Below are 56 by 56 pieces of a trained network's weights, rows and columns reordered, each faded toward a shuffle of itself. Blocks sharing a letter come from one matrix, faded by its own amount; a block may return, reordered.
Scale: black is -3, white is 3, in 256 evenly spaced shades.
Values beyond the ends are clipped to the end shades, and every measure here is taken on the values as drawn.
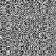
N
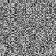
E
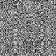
E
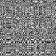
N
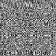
N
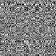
N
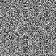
E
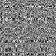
N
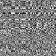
N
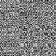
E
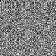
E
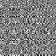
N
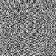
E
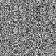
E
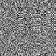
N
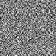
E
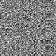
E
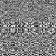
N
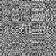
N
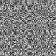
N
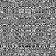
N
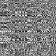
N
